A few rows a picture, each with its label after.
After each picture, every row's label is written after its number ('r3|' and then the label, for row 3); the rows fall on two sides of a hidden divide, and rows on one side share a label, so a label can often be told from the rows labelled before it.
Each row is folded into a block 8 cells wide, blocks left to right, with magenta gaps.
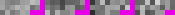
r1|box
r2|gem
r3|box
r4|box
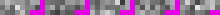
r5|box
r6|box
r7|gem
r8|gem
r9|box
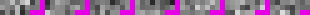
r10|box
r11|gem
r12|gem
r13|gem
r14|box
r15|gem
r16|gem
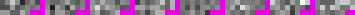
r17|gem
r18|gem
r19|box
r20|box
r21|gem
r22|box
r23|box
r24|box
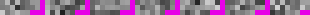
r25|gem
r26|gem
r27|box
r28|gem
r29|box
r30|gem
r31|box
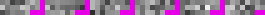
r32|box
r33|gem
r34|box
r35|gem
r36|box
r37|box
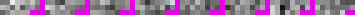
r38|box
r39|box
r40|gem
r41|box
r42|gem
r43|gem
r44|box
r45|gem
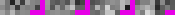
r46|gem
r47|gem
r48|box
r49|gem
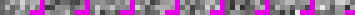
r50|box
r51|gem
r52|box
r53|box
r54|box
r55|gem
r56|box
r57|box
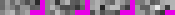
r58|gem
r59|gem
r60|box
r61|box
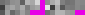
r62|box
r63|gem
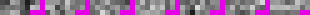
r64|gem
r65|box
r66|gem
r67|box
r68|box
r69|box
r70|box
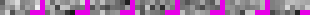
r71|box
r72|box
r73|gem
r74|gem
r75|gem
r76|box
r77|box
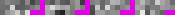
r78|gem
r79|box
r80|box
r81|box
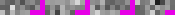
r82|gem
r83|box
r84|gem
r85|gem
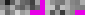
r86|gem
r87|box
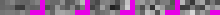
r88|gem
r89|gem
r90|gem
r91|gem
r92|gem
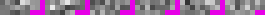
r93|box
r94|box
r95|gem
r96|gem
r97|box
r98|box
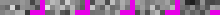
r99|gem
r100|box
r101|box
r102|box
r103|gem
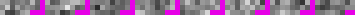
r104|box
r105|box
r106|gem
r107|gem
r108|box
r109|box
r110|gem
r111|gem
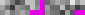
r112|box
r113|box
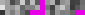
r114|box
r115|gem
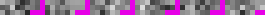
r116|gem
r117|box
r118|box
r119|box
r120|gem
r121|box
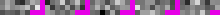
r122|box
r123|gem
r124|box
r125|gem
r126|gem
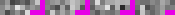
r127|box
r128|box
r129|box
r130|box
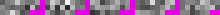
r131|gem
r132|box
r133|box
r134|gem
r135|box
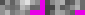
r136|box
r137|gem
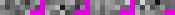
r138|gem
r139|gem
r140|box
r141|gem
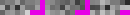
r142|gem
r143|gem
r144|gem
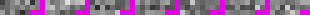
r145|gem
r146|box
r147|gem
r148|gem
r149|gem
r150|gem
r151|box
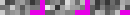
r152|gem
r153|box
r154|gem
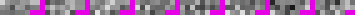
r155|box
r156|box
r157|box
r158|gem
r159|gem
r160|gem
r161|gem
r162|box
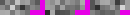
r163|gem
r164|box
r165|gem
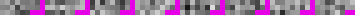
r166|gem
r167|box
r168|gem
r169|box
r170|gem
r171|gem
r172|box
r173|box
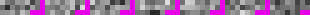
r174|gem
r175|box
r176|gem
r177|box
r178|box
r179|gem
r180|gem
